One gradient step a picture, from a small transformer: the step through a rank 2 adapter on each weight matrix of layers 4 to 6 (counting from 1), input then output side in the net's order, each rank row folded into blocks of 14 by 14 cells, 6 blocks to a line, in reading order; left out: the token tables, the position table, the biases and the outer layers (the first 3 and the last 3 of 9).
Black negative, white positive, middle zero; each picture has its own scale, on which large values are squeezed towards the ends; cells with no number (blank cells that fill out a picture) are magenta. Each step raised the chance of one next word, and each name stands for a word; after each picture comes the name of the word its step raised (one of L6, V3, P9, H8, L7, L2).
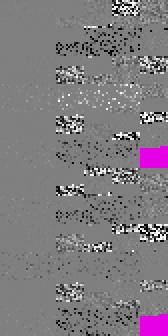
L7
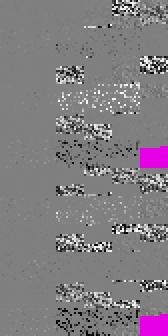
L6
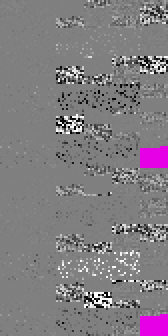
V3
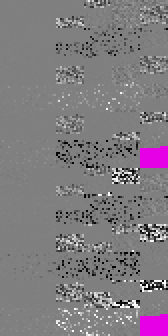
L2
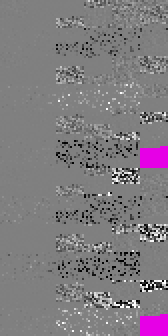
L2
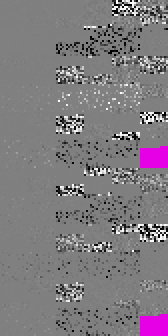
L7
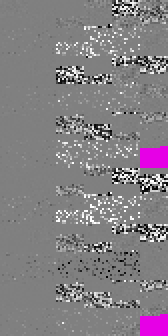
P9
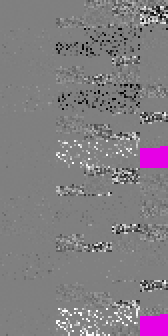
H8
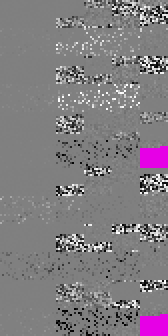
L6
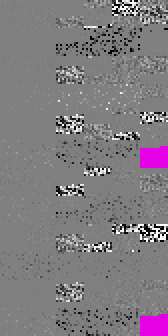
L7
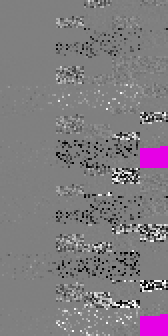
L2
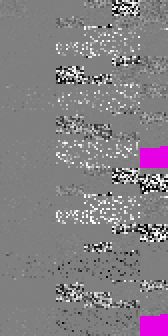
P9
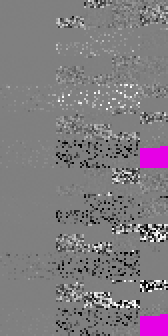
L2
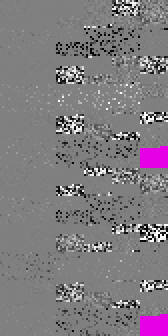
L7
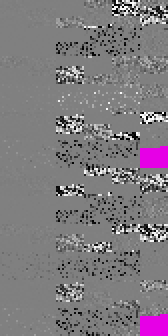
L7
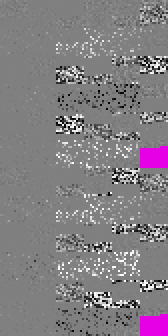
V3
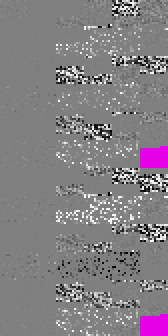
P9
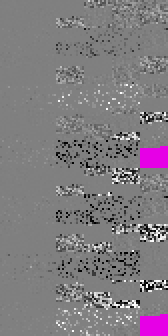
L2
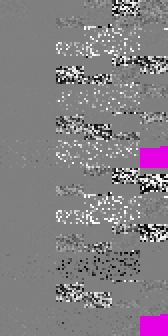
P9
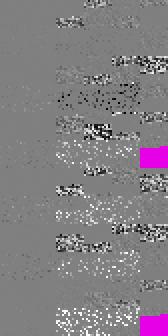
H8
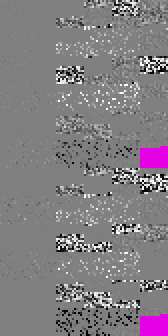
L6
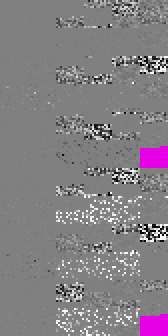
P9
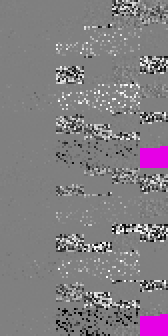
L6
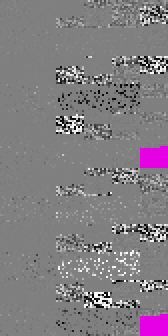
V3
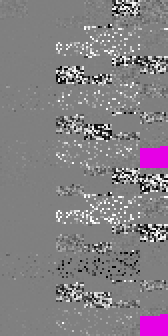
P9
